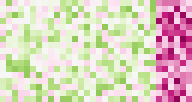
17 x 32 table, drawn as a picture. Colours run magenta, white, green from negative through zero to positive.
Seam: vertical, 80% of the way across, the left part higher. Average level on the scale: 50%. Stripes: none.
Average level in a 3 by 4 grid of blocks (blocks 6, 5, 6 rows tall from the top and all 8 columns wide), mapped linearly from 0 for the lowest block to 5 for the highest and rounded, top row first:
4 5 5 0 / 5 4 5 0 / 5 5 5 0
